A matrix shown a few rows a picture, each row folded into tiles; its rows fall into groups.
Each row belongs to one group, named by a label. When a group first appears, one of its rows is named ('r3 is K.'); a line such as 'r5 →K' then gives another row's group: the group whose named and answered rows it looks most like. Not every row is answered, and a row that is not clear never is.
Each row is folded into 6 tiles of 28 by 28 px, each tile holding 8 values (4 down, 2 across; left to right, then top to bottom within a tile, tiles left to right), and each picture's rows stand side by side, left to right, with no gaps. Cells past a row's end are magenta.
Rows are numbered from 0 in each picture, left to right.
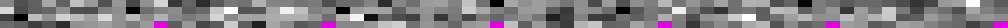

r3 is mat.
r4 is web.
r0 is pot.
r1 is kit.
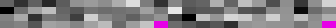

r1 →pot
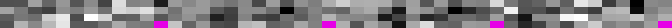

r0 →kit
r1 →mat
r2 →mat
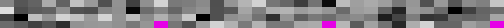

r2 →mat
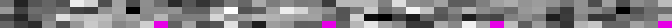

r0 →pot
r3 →mat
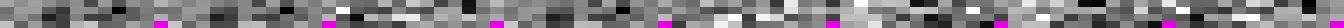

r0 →mat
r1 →mat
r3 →mat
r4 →kit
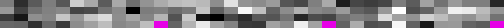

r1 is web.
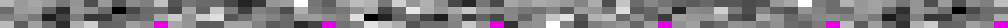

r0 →mat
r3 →kit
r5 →mat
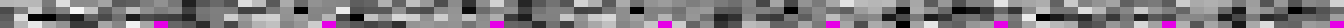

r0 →web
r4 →mat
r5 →mat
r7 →mat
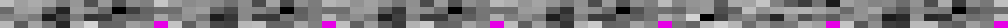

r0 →mat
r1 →mat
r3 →mat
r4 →web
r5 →mat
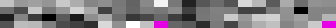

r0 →web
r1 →pot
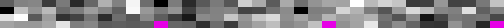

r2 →web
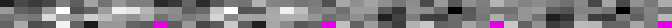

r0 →kit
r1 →kit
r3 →mat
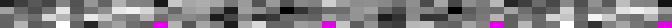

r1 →mat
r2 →mat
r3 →kit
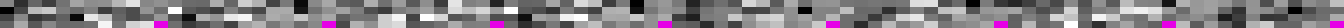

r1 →pot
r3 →pot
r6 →kit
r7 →mat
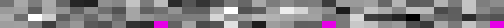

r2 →web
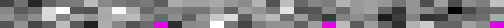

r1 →kit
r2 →mat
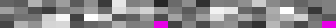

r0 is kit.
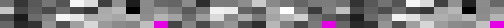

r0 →pot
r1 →kit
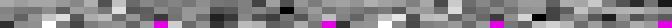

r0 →kit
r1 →mat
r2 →kit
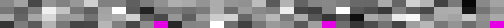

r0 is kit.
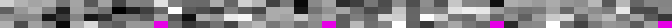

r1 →pot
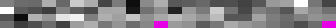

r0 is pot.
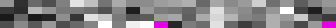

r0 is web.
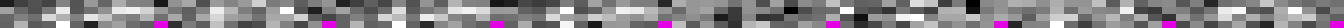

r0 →kit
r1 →kit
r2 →kit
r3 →kit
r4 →mat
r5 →pot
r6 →kit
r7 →kit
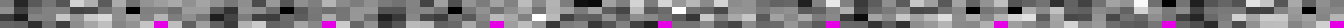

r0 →pot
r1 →mat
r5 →pot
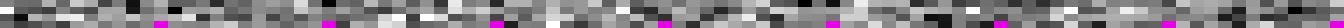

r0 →pot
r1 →web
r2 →kit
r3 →kit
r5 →web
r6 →kit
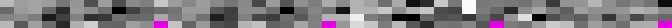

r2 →web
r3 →web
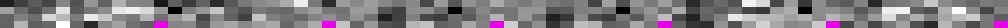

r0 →kit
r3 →mat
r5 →kit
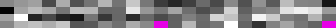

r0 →web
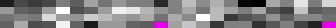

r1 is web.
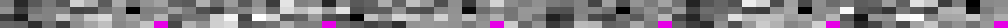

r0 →pot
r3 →mat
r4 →pot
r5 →pot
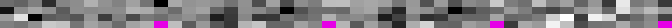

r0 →web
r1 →mat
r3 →kit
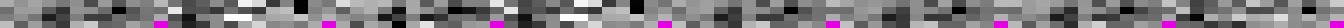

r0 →mat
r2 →mat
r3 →pot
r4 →mat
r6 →mat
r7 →pot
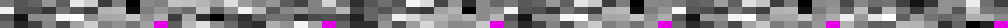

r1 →web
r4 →pot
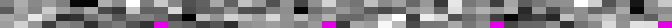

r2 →kit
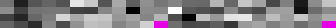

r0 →pot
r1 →pot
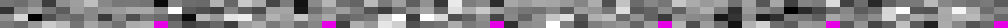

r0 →web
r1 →pot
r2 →kit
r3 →kit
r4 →mat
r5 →kit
